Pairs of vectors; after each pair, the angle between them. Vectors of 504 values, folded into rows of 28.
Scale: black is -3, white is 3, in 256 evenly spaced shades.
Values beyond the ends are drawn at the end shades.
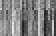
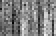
nearly opposite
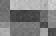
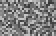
orthogonal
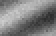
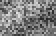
partly aligned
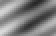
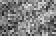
partly opposed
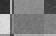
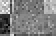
nearly opposite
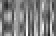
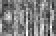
nearly parallel
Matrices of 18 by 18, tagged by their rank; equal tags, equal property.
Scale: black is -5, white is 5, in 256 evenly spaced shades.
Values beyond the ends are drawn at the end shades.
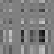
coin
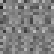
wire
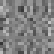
wire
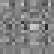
wire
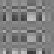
coin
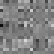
wire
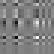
coin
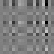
coin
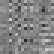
wire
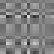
coin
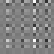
coin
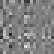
wire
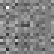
wire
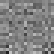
wire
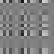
coin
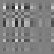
coin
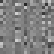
wire
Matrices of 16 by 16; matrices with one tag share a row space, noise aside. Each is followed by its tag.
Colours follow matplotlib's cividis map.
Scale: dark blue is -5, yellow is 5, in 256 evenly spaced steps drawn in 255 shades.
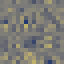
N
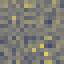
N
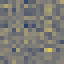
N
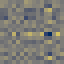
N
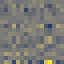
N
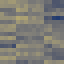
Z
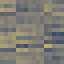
Z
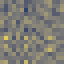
N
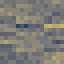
Z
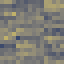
Z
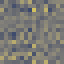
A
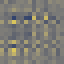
A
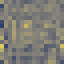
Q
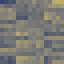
Z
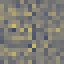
A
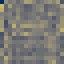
Q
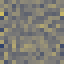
Q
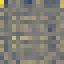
Q
